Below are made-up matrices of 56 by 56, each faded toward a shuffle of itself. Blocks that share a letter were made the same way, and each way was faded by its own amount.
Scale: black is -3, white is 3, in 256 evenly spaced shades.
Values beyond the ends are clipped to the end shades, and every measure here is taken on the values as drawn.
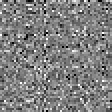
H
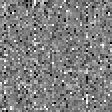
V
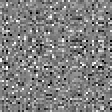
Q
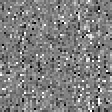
V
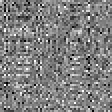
H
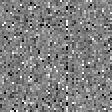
V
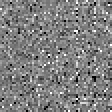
V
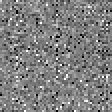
V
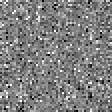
V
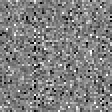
V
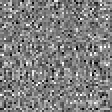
Q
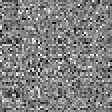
Q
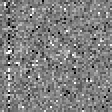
V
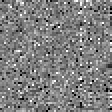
V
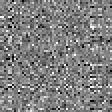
Q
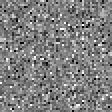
V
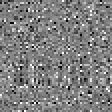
Q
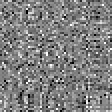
Q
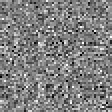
H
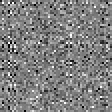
H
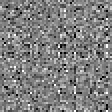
H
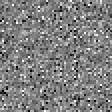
V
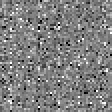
V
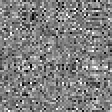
Q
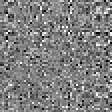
Q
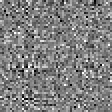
H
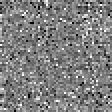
V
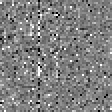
V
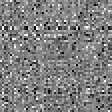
Q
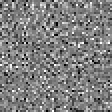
Q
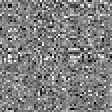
H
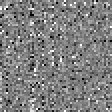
V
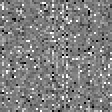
V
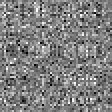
H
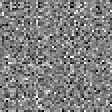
Q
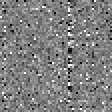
V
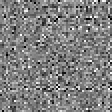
H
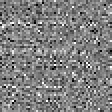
H
